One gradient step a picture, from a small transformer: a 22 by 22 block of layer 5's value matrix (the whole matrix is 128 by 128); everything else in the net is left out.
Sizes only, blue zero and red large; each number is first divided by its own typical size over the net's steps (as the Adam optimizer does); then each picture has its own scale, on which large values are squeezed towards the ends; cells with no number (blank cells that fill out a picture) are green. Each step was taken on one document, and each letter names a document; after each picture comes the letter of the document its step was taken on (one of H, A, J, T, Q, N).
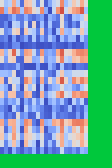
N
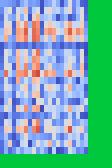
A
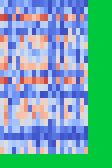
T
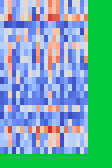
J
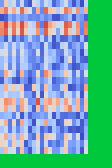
T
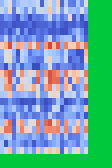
J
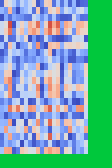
J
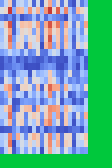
J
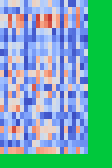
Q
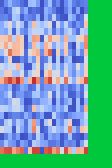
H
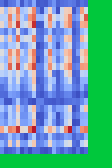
H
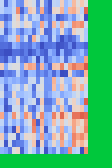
N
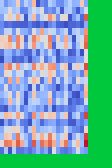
H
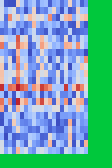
Q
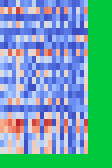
H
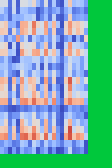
T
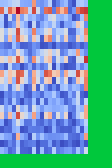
H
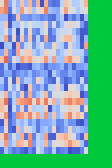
T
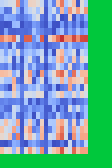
N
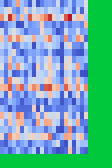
Q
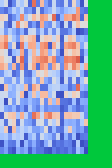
T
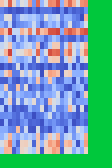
J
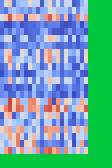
J
